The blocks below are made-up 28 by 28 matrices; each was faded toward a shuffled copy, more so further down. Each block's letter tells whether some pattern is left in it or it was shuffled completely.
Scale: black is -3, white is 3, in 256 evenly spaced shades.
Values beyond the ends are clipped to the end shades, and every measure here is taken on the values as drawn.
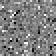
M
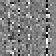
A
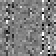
A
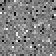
M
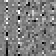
A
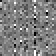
A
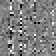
A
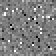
M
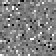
M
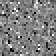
M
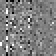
A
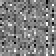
A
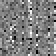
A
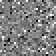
M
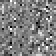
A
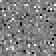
M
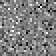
M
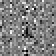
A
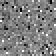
M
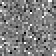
M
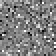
M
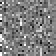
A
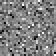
M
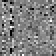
A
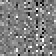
A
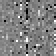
A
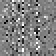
A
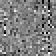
A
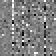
A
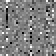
A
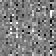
A
